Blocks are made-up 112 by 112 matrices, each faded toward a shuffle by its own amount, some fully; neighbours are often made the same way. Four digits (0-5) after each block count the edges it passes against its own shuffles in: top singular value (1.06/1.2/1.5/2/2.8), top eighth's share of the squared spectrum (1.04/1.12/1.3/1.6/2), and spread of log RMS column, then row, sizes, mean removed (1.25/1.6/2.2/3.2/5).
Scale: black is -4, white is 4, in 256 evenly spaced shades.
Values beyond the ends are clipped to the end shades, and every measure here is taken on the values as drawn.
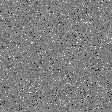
0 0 0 0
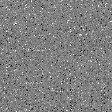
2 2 2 1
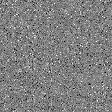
3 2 1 0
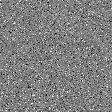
1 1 0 0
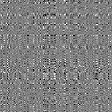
5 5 4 4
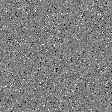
1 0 0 0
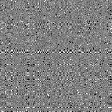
5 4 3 3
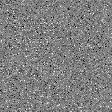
3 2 1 0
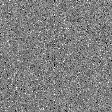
1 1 2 0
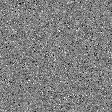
0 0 0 0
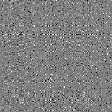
5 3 2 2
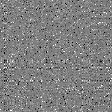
4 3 2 2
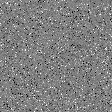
2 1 0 0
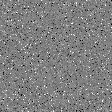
2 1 0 0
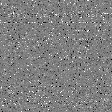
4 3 0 2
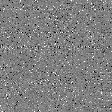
3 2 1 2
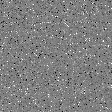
2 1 0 0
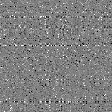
4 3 1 2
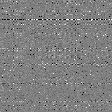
5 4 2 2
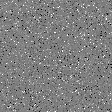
0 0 0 0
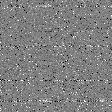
4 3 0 2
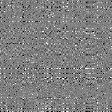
5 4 2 3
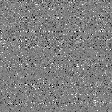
4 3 1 2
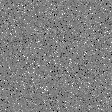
0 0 0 0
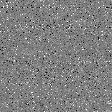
3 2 0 1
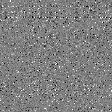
4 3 1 2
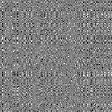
5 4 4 3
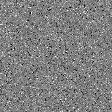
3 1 0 0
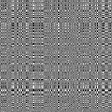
5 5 4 4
